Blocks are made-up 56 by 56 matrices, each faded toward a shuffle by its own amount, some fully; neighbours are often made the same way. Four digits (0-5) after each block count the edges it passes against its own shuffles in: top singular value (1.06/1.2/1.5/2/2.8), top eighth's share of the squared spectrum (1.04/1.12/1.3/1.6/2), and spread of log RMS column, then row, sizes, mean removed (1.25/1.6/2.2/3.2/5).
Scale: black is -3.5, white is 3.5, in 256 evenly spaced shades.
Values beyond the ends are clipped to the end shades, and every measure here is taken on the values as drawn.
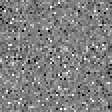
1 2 0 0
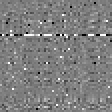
4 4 1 2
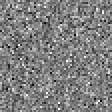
0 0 0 0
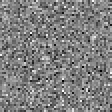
1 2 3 0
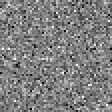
0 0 0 0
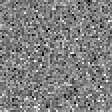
0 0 0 0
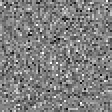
0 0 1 0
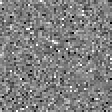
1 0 0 0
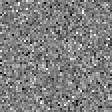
0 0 0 0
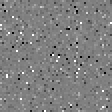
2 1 1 0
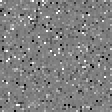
0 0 0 0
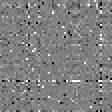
4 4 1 2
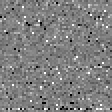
2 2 0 1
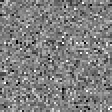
1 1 0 1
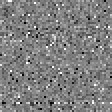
2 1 0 1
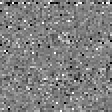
2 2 0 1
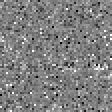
0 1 0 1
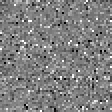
1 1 0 1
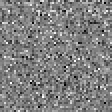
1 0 0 2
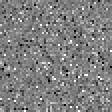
2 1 0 0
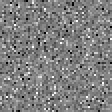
1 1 0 0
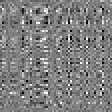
5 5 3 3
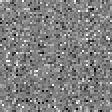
3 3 1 2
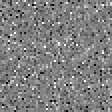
1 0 0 0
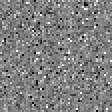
2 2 1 0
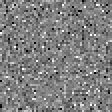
2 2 0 0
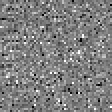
3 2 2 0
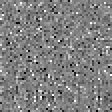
3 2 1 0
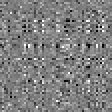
4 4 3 3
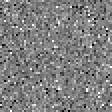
2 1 0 0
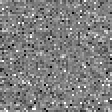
2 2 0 0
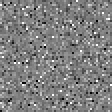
2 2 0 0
